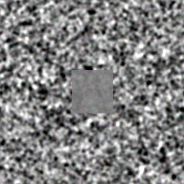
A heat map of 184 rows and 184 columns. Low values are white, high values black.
The centre is the calmest part. Overall the values sit about 50% of the way up the scale. Neither half mirrors the other. In the centre lies a patch that is calmer than the rest. No overall slope runs across the table. The field is mottled with small blotches.
